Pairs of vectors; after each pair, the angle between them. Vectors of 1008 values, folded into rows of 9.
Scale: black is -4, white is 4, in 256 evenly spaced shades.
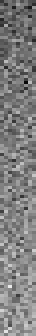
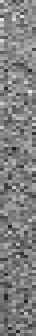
partly opposed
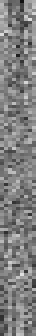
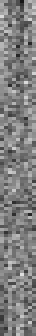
nearly parallel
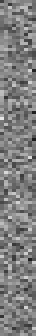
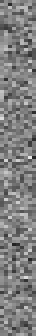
nearly parallel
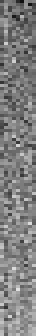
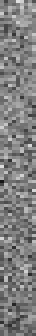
partly opposed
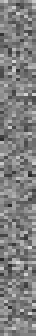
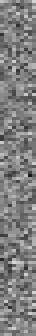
nearly parallel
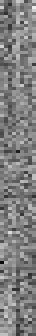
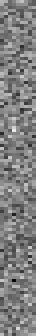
orthogonal
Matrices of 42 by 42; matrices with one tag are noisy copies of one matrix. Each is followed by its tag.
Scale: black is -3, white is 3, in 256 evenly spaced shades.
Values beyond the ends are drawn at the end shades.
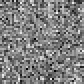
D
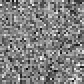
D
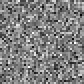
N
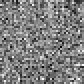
D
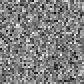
N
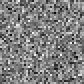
N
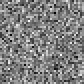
N
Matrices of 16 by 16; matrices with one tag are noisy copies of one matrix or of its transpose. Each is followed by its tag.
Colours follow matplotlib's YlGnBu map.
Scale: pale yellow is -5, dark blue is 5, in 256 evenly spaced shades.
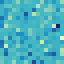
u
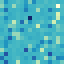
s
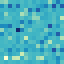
s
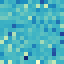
u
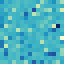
u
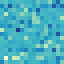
s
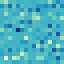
s
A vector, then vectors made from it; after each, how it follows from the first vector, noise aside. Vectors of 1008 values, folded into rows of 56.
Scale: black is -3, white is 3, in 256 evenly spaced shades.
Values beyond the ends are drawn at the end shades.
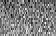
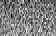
copied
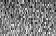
copied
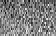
copied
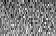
copied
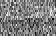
wrapped around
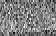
wrapped around
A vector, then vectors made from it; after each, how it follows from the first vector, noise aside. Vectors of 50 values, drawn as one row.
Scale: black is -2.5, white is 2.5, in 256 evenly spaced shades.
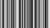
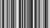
copied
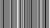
partly zeroed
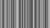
shrunk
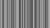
shrunk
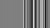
partly zeroed
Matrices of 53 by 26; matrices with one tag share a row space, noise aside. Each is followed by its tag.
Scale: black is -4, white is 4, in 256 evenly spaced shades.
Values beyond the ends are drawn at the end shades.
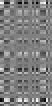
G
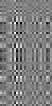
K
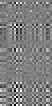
K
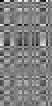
G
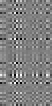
K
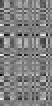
G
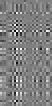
K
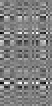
G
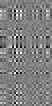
K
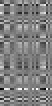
G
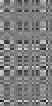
G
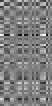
G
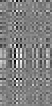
K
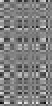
G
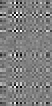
K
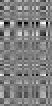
G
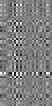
K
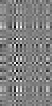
K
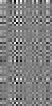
K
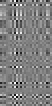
K
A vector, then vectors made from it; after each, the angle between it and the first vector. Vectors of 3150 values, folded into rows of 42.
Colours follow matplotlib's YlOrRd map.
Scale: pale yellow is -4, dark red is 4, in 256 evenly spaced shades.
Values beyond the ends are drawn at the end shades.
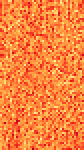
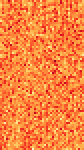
nearly opposite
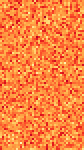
partly opposed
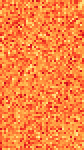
partly opposed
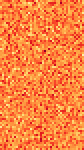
partly opposed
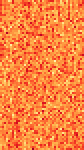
nearly parallel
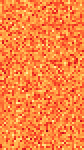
partly opposed
